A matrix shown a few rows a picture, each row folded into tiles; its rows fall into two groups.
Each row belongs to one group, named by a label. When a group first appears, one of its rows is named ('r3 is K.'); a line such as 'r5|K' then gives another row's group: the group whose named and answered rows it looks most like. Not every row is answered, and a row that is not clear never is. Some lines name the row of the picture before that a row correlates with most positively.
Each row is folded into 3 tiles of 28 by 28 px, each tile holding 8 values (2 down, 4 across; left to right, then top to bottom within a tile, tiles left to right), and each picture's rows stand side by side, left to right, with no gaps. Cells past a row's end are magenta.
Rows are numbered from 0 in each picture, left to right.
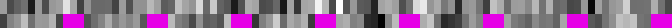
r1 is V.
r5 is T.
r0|V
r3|V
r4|T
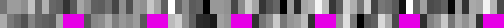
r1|V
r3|V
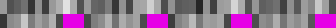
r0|V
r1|V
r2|V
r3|V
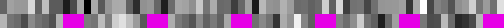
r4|T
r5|T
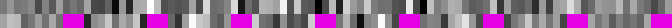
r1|V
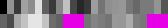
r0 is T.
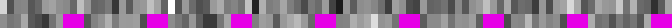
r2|T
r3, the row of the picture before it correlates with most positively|1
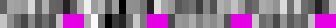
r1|T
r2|V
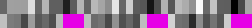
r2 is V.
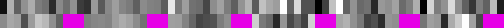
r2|T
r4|T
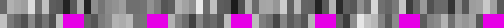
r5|V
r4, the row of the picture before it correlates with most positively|1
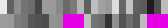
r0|T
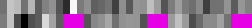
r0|T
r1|V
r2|T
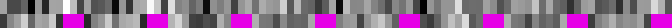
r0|V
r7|V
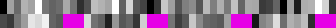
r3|V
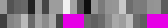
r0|V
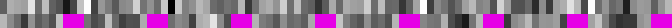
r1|T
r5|T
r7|T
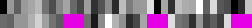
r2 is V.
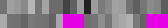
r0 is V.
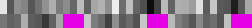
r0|T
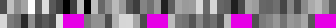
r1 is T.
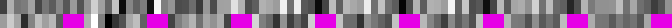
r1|T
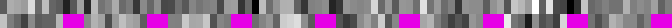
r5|T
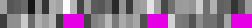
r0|V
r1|V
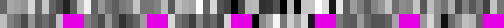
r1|T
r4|T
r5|T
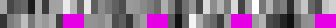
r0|V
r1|T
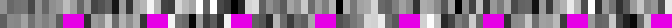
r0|V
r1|V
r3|T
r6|V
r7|T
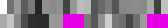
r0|T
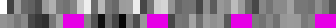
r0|T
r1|T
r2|V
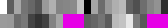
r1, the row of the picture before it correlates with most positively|3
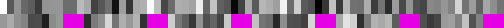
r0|T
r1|V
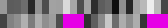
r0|V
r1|V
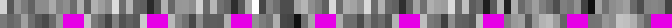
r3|T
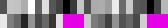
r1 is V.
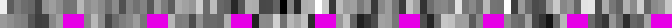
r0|T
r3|V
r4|T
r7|T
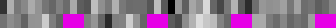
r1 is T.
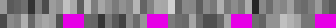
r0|V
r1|T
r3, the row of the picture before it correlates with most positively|2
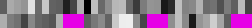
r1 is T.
